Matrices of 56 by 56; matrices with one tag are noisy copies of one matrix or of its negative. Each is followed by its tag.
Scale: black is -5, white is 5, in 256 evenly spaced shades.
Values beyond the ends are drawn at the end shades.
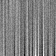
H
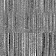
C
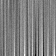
H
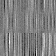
C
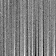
H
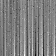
H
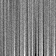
H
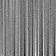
H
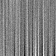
H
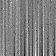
H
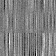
C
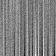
H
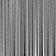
H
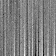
H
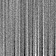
H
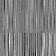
C
